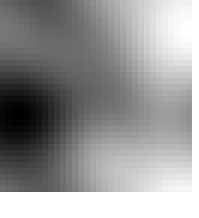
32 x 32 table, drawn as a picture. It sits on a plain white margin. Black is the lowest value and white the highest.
The field is smooth, with broad soft blobs. The middle left is the ninth with the lowest average. The top left is the calmest part. There is an overall slope up to the right. The ninth with the highest average is the top right. No single row or column stands out from its neighbours. Overall the values sit about 50% of the way up the scale.
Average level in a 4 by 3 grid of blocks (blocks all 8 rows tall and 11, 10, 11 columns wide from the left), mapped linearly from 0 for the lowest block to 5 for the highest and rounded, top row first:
235 | 124 | 023 | 135
